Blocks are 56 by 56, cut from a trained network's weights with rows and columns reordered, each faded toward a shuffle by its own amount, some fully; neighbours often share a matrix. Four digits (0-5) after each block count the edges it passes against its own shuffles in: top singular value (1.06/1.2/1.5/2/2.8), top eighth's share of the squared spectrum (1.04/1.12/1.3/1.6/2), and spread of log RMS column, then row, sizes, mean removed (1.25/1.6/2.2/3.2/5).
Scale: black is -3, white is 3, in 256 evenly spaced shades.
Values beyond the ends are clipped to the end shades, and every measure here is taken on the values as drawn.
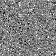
2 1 0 0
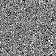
2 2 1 0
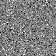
0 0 0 0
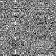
3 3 1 1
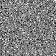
2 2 0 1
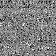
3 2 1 1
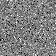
0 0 0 0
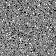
1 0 0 0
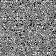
2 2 0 0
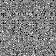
3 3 0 1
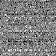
3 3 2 2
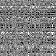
4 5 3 3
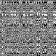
4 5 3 3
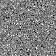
2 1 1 0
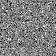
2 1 0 0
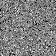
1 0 0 0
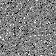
0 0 0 0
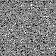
1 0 0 0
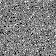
0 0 0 0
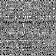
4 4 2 2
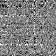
3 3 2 1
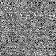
3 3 1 1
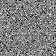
0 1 0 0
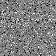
2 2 0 1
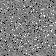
0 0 0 0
